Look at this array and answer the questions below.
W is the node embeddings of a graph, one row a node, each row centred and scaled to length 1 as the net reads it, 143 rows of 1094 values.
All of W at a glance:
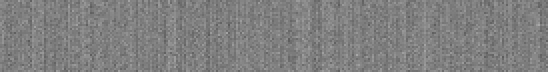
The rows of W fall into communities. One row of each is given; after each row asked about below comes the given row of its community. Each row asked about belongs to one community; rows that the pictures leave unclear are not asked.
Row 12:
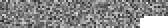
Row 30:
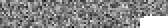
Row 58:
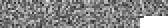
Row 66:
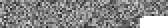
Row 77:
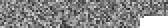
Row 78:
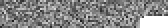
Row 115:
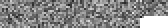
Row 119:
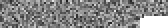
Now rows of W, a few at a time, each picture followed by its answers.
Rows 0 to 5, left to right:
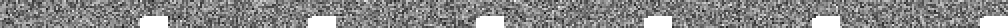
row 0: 58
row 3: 115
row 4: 119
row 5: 115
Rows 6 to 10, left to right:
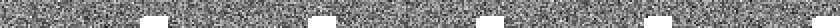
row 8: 115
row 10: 119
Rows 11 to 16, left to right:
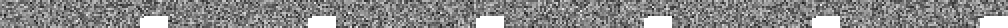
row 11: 58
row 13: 30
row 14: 30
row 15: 119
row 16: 66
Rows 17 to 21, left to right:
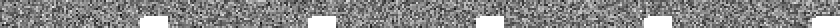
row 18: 58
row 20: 58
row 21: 66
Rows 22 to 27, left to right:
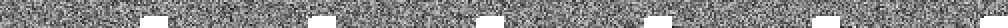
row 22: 78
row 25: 66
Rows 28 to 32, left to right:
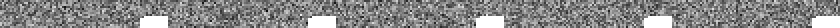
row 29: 12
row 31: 58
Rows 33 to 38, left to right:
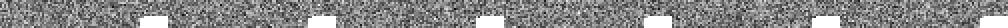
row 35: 115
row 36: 58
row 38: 66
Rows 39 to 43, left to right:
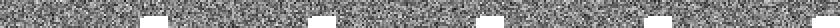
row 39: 77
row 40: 77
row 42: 58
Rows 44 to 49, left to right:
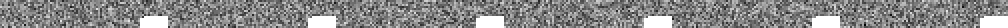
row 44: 78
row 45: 77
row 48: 77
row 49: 58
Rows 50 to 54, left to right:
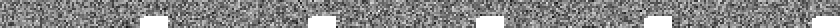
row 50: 66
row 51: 66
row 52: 77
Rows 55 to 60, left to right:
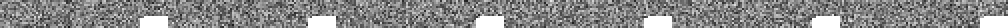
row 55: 12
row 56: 77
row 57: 119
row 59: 119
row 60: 66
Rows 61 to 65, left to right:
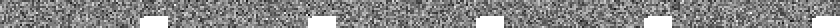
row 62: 77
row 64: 119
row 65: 12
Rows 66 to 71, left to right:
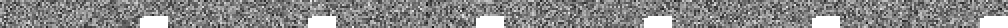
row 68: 66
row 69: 115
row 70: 12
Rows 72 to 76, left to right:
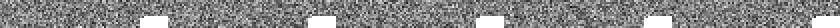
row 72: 12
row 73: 66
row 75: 78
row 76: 119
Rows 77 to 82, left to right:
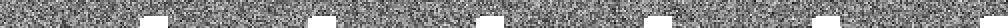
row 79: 77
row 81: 115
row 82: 115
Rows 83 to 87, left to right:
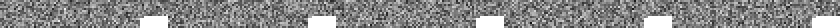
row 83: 77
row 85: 12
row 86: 77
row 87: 58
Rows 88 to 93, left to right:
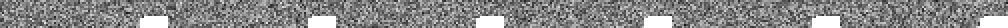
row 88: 119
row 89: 12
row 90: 12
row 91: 78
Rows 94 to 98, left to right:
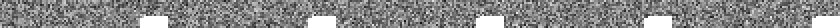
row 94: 58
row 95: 66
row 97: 30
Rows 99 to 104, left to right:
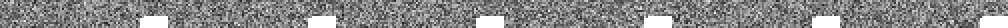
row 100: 77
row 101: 12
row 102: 78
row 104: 66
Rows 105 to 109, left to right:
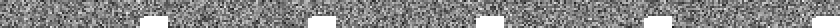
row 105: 66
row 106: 66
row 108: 78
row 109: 78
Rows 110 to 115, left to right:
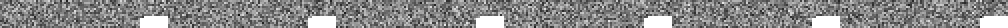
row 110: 119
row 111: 58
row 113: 115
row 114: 77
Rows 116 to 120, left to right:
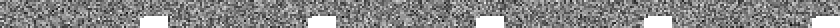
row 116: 77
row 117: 30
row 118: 77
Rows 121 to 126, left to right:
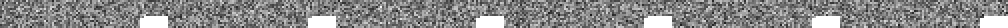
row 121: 58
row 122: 77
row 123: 78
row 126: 12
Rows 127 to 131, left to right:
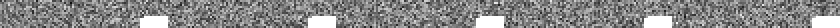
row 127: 115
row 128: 66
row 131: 58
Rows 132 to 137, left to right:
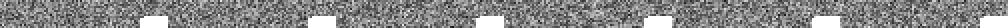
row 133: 119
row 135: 78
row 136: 78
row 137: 115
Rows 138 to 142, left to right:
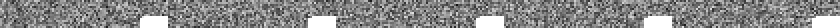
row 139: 12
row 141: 66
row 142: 115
